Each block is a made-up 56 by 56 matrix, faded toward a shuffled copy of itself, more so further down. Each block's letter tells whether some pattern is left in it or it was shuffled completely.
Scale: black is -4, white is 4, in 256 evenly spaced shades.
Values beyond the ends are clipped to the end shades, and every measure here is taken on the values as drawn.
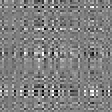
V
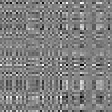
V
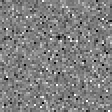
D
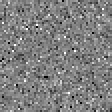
D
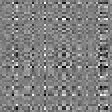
V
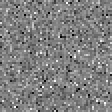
D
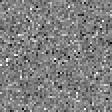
D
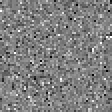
D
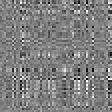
V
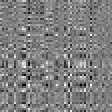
V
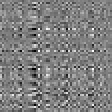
V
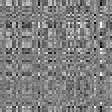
V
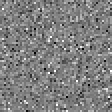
D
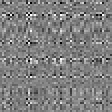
V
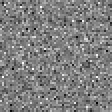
D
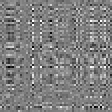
V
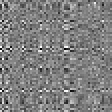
V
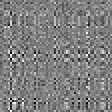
V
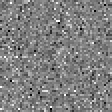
D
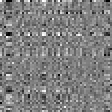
V
